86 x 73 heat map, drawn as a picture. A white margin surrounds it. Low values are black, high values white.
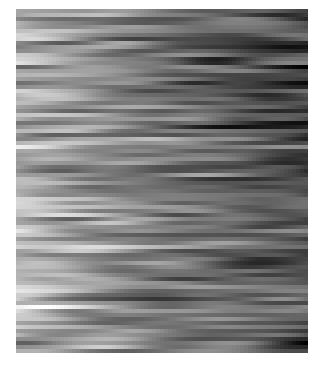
Values rise toward the left. The grain runs across in streaks. The histogram is bell-shaped.
